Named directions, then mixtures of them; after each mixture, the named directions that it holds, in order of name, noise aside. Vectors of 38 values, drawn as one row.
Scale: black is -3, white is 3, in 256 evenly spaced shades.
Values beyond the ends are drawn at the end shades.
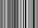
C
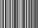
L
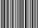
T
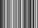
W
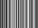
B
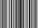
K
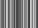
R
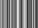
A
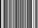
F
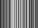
B, L, W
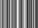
A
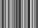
R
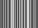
B, C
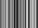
C, F, R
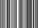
A, W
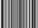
F, K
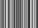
R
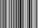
F, K, R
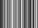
W
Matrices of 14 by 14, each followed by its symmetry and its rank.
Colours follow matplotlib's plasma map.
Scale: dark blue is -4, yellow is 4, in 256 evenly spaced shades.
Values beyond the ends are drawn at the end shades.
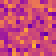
antisymmetric, full rank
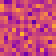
antisymmetric, full rank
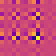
symmetric, rank one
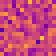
antisymmetric, full rank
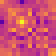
symmetric, rank three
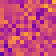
antisymmetric, full rank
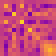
symmetric, rank three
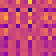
neither, rank two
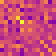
symmetric, rank three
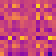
neither, rank two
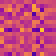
neither, rank two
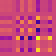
symmetric, rank one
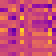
neither, rank two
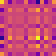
symmetric, rank one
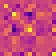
symmetric, rank three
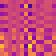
neither, rank two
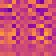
neither, rank two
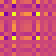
symmetric, rank one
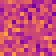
antisymmetric, full rank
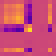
symmetric, rank one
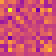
symmetric, rank three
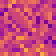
antisymmetric, full rank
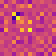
symmetric, rank three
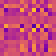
neither, rank two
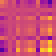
symmetric, rank one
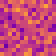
antisymmetric, full rank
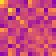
symmetric, rank three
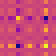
symmetric, rank one
